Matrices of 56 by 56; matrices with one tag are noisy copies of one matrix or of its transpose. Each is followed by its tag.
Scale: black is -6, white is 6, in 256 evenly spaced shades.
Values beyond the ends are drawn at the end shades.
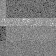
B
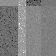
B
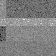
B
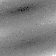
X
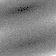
X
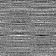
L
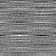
L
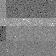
B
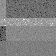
B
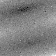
X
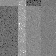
B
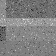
B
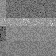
B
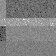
B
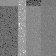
B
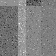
B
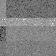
B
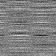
L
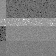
B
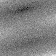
X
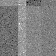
B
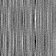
L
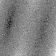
X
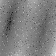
X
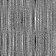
L
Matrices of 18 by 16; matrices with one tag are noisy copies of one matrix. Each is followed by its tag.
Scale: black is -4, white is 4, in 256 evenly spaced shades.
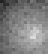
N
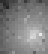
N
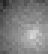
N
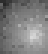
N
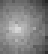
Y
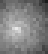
Y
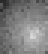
N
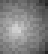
Y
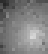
N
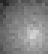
N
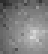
N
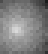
Y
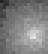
N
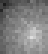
N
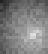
N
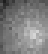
N
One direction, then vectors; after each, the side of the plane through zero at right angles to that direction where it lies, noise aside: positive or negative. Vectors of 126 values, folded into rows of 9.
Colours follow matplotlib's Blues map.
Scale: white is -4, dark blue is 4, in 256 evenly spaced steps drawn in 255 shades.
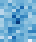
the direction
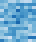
positive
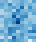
positive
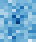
positive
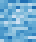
negative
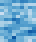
positive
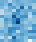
positive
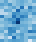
positive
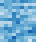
positive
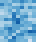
positive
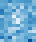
negative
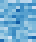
positive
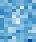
negative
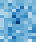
positive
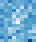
negative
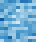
negative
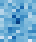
positive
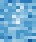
negative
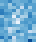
negative
